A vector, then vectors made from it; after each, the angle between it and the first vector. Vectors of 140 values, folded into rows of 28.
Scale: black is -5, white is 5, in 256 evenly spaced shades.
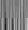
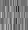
partly opposed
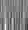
nearly opposite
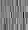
partly aligned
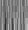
nearly parallel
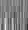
nearly opposite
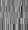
partly opposed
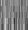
nearly opposite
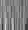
nearly opposite
